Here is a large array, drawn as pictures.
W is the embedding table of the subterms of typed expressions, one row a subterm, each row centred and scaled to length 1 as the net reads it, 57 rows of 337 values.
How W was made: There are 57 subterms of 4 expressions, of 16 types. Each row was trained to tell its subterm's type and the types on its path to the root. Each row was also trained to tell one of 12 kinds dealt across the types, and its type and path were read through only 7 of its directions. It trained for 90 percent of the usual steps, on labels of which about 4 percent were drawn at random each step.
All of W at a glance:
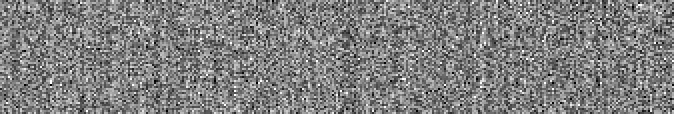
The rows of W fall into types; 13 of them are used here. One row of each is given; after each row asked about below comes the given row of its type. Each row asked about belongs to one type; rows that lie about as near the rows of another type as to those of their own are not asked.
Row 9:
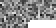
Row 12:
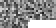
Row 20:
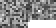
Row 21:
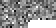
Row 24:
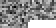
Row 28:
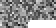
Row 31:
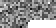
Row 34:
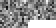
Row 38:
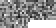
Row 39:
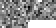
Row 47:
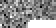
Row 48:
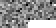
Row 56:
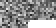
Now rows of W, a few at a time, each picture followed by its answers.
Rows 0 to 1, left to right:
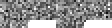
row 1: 31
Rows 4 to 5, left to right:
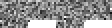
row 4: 31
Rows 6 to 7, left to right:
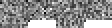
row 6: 56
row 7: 38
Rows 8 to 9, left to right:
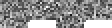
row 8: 47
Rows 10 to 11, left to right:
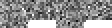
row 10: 28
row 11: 47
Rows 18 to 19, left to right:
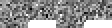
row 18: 38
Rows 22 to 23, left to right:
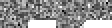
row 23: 48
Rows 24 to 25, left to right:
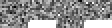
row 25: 9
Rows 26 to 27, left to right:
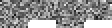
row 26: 21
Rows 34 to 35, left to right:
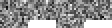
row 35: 38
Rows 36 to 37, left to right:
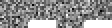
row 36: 12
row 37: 47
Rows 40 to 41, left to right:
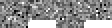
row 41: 12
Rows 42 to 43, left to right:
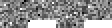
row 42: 31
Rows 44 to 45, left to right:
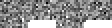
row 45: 47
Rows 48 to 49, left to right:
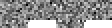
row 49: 12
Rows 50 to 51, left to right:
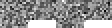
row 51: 38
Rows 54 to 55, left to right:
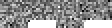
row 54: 28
